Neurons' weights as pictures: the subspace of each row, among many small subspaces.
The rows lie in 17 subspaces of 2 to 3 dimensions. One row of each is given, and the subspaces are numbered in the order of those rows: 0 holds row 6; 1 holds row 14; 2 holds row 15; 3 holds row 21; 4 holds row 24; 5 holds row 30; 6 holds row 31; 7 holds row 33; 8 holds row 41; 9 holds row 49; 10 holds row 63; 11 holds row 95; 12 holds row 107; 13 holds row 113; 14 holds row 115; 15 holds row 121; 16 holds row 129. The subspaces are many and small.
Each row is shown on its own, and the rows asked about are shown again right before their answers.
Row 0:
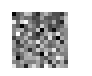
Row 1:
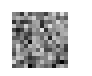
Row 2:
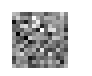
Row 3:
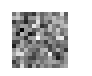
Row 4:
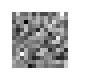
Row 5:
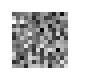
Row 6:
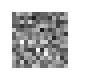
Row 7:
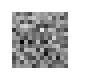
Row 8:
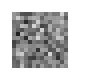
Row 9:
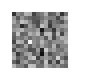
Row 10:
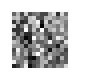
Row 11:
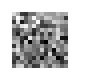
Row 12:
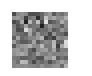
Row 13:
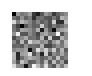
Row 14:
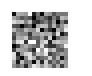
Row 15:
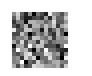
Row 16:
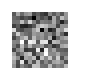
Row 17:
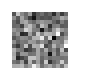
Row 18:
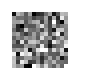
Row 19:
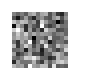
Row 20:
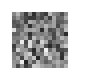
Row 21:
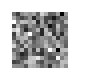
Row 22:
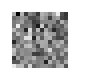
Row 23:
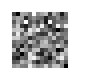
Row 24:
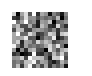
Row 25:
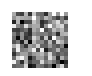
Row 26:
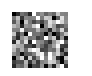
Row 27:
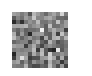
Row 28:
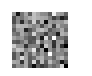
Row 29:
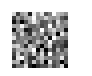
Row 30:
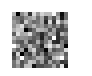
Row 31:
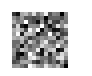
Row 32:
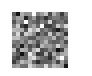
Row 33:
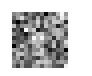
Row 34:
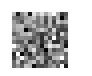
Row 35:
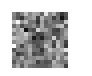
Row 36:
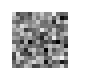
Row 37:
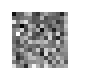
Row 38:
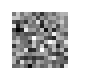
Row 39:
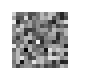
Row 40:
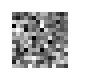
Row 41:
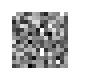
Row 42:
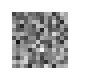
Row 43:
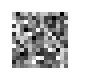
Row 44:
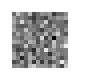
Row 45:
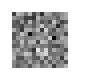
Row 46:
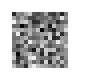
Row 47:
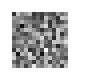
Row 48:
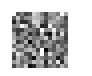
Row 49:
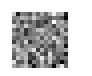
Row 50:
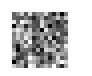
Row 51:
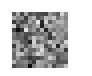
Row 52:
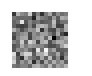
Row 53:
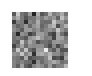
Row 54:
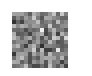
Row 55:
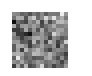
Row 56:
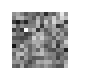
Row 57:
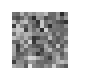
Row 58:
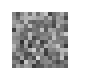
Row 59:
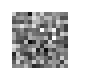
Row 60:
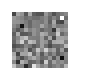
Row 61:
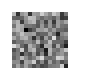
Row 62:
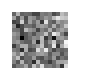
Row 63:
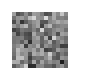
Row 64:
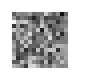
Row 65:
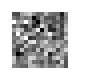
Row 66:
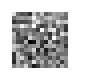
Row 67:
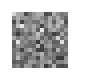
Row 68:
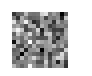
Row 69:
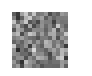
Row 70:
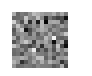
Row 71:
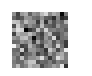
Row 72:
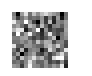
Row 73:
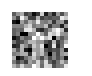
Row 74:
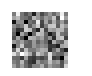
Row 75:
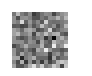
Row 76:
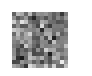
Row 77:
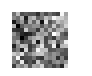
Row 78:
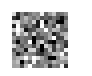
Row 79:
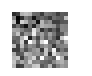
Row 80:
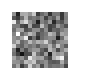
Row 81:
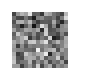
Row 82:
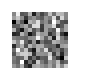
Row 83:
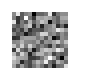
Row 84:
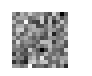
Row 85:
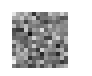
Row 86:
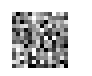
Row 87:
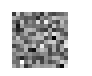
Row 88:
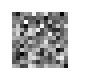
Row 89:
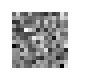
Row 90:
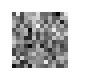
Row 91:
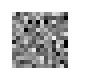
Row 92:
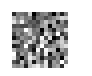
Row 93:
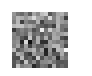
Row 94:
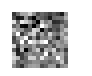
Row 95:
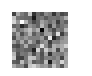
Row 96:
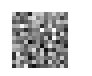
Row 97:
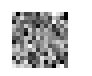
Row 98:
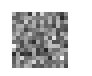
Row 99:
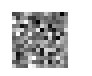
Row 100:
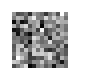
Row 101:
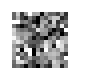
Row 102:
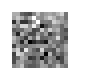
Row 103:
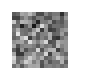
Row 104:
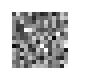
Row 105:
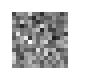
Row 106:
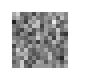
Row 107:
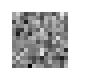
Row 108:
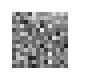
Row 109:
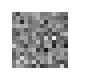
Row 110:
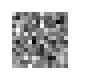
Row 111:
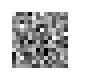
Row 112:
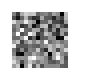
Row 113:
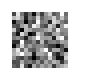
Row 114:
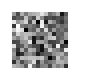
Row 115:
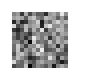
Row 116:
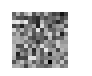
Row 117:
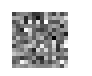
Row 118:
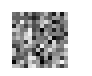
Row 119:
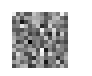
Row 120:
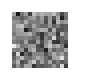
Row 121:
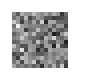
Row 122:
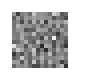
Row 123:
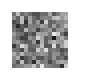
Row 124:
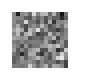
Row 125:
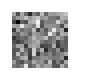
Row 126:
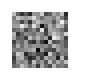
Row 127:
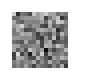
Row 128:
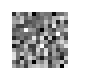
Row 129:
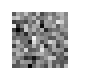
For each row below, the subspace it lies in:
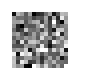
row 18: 12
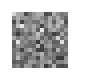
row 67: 12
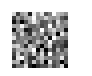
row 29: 11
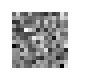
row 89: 11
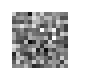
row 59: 1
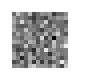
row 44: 10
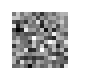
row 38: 16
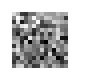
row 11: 2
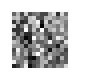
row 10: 9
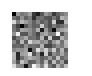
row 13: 12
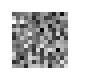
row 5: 3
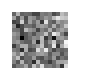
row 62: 15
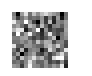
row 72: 5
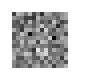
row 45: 13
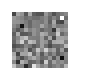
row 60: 12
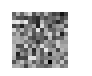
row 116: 7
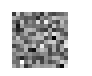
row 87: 16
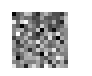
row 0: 12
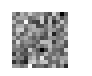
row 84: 12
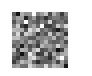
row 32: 6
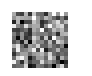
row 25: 14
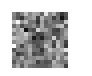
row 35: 7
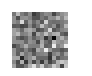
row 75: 15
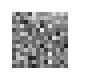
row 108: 7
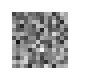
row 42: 12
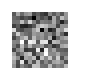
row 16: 0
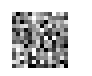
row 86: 10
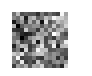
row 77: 15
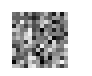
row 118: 9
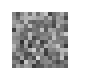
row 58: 2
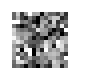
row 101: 7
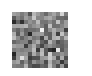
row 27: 3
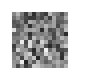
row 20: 2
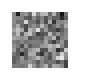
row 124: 6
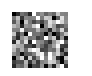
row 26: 16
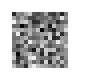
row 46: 5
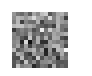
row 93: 2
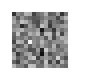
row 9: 8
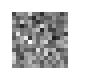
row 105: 4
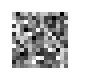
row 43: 3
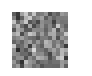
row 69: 2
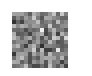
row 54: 3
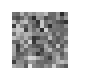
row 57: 14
